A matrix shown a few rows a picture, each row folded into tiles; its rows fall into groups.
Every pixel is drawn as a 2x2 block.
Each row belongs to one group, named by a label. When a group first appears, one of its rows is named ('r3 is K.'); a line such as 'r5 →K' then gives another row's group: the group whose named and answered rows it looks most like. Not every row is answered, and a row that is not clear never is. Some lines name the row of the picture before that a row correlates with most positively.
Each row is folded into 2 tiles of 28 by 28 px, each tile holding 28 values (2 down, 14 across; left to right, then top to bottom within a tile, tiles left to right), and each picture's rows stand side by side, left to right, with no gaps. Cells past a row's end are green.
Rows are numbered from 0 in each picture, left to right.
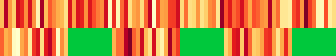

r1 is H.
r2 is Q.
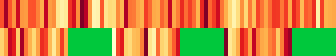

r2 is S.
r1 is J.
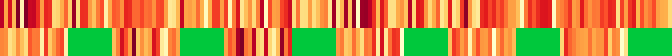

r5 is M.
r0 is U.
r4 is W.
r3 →U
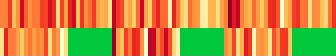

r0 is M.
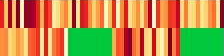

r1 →H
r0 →U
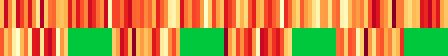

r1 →Q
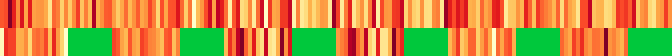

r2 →H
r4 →W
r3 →H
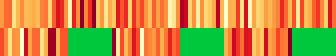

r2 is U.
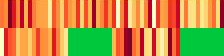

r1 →H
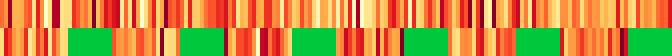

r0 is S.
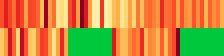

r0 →Q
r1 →S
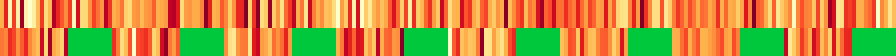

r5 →Q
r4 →J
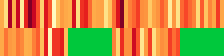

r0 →U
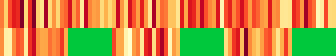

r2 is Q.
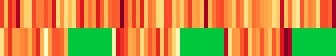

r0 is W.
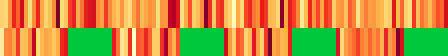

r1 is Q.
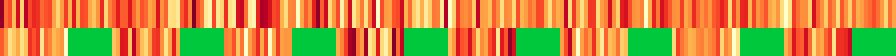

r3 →H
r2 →W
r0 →U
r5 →J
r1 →Q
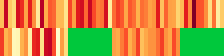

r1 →Q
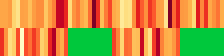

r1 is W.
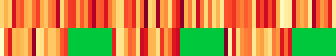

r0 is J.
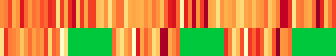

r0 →M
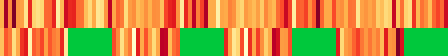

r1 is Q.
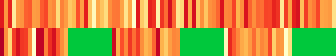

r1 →S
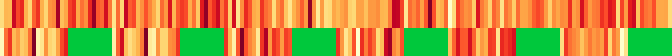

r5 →M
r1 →J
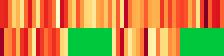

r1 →J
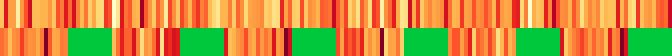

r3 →S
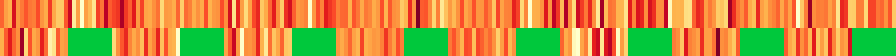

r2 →J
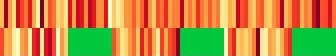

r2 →J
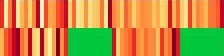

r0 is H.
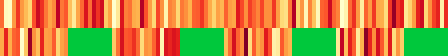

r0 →W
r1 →U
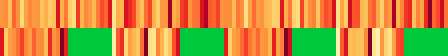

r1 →J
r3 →J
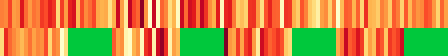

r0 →M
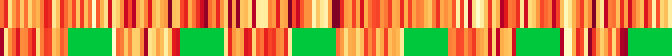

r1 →J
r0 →S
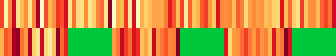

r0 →H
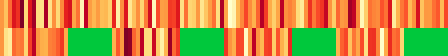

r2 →W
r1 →H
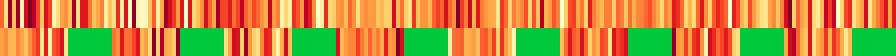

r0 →U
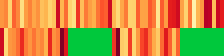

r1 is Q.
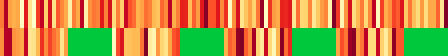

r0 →S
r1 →J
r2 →H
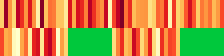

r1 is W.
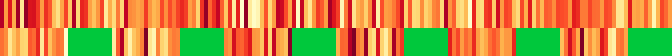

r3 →H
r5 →Q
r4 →S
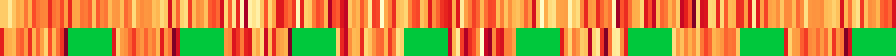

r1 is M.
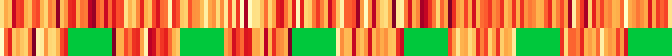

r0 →J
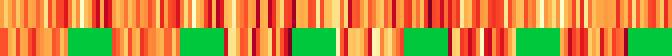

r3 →J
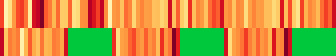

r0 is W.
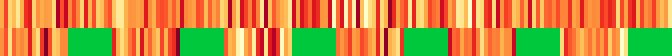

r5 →M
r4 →S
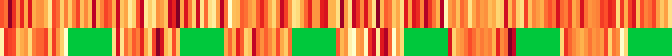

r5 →M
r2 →W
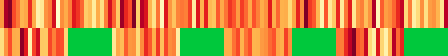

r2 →Q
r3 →H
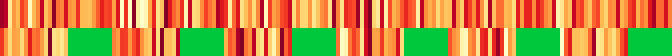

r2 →H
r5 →J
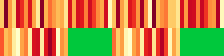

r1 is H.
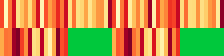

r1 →H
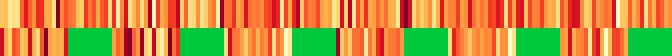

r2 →M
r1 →H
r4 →M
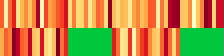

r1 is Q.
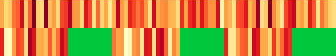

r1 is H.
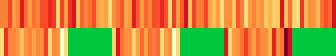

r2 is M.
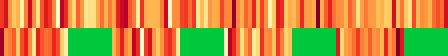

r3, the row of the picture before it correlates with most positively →2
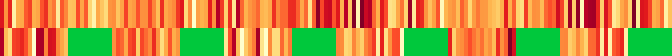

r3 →U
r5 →U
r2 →J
